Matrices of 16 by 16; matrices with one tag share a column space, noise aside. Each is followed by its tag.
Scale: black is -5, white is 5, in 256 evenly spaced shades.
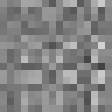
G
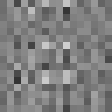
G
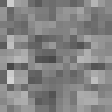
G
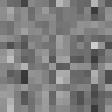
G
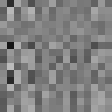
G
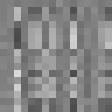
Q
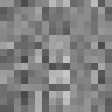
G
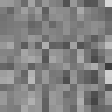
G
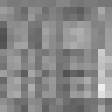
Q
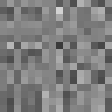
G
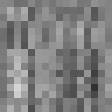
Q
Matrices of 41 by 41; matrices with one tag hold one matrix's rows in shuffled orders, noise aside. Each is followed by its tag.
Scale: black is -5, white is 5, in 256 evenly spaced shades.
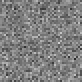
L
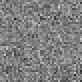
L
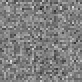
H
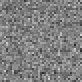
L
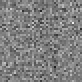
H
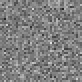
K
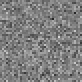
L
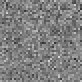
L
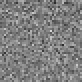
K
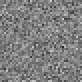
K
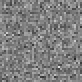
L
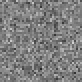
H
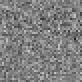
L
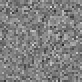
K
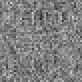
H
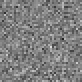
K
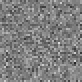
L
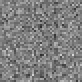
H
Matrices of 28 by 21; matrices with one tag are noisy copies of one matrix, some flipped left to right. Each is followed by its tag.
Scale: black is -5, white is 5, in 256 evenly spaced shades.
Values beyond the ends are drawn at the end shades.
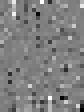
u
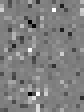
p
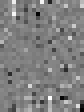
u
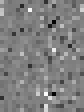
p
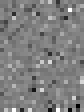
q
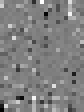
u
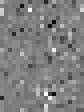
p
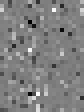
p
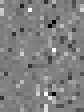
p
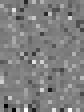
q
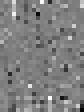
u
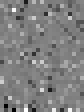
q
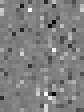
p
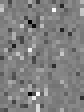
p
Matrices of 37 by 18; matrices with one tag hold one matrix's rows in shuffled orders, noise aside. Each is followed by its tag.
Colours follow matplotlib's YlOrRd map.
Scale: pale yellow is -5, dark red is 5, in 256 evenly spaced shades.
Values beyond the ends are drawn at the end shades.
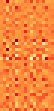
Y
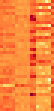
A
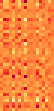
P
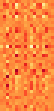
Y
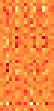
Y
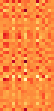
P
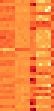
A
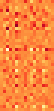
Y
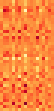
P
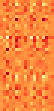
Y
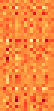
Y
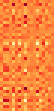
P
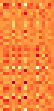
P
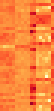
A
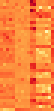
A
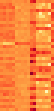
A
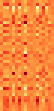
P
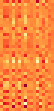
P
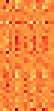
Y
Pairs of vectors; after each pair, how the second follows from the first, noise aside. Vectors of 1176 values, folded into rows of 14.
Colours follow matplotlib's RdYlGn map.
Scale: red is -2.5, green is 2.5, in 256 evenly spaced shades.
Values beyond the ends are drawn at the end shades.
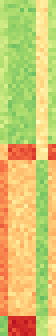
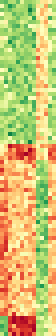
copied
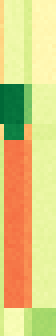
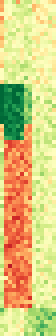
copied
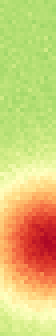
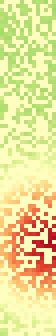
partly zeroed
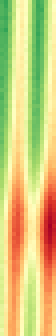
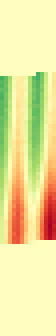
partly zeroed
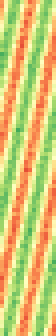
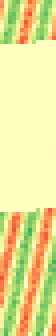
partly zeroed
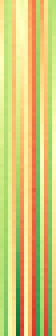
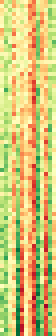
copied
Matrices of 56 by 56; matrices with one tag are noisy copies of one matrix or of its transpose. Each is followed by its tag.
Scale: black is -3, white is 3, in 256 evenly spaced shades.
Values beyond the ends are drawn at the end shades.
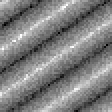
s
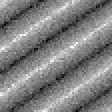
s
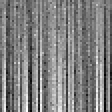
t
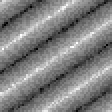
s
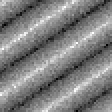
s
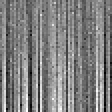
t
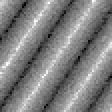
s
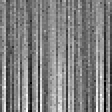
t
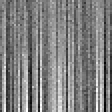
t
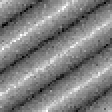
s
